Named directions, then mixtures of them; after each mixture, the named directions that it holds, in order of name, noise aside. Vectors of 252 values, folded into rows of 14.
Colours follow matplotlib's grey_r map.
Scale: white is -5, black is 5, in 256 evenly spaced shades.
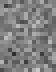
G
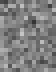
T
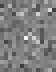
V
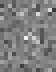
V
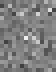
V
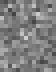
T, V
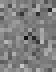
V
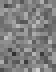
G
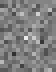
G, V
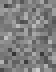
G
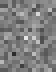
G, V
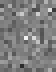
V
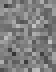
G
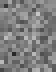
G, V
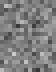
G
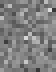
G, V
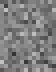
G, T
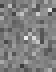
V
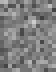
T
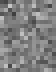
T, V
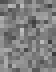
G, T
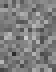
G, V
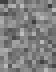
T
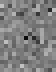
V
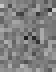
V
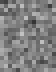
T
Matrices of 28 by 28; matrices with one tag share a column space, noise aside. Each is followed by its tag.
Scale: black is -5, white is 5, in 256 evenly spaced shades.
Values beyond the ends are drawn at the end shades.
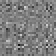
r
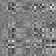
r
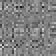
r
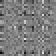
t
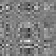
r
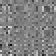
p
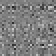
r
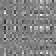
t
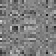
t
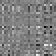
p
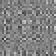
t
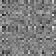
t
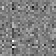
r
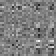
r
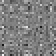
p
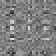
t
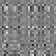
p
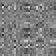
r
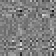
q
